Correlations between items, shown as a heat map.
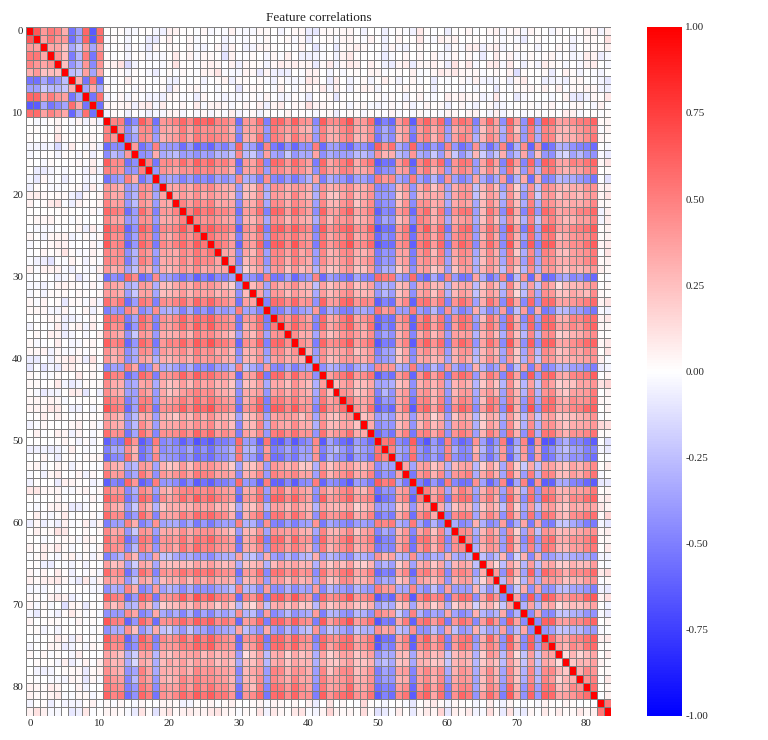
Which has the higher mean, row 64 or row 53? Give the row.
53
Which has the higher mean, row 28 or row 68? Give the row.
28
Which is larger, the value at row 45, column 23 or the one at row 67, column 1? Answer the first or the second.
the first
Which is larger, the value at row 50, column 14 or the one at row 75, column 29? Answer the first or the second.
the first
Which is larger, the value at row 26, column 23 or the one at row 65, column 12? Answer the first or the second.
the first
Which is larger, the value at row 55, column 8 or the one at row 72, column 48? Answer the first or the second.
the second
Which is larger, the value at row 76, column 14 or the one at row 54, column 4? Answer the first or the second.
the second
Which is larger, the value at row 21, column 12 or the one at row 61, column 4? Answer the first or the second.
the first
